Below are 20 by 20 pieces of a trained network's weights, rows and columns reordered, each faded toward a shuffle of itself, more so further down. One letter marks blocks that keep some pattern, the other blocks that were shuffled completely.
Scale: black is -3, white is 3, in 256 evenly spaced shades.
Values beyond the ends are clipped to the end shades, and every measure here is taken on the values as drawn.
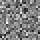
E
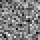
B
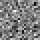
E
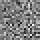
E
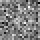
B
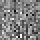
E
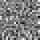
E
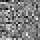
E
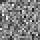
B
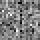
E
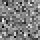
B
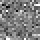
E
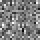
E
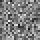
E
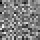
E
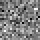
B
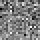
B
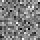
B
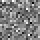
B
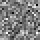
B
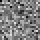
B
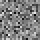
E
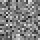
E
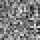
E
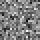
B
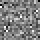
B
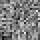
E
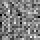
E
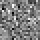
E
